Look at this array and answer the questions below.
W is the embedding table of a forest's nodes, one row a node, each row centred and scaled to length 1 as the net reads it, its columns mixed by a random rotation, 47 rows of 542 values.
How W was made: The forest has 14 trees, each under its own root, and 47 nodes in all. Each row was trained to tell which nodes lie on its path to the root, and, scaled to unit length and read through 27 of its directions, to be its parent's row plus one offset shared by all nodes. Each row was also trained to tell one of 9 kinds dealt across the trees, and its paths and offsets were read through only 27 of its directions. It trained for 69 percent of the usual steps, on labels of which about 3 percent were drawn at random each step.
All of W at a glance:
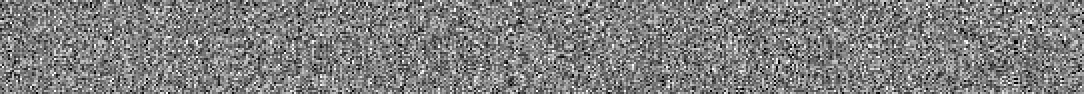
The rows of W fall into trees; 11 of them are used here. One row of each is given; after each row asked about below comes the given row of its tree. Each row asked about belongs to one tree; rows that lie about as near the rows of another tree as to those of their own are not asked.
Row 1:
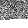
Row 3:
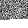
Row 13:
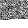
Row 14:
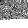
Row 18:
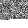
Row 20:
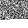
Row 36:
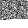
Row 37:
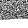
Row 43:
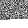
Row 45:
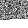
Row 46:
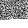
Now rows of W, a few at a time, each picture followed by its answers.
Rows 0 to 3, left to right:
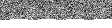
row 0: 45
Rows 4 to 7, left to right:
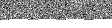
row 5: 36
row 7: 13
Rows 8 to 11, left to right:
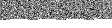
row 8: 36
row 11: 46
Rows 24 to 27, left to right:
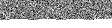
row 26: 36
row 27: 43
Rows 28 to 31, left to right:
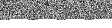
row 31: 43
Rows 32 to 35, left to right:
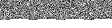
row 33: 13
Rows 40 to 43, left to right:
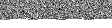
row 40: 43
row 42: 13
